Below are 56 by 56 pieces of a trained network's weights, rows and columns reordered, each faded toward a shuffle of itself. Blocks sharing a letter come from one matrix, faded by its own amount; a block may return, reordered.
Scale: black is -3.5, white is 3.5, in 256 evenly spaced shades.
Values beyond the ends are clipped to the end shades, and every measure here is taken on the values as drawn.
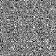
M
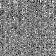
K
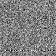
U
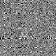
M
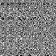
M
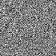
U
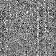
K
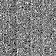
K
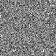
U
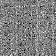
K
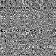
M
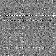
M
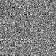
U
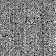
K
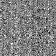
K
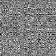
M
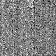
K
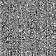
K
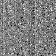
K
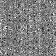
K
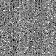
K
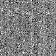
K
